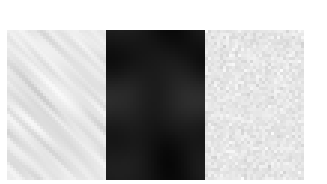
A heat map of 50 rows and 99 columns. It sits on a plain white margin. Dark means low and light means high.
The table splits into one row of 3 panels. Panel 1,1: very high, slanting down to the right, faint in contrast. Panel 1,2: very low, smooth, faint in contrast. Panel 1,3: very high, fine-grained, faint in contrast.
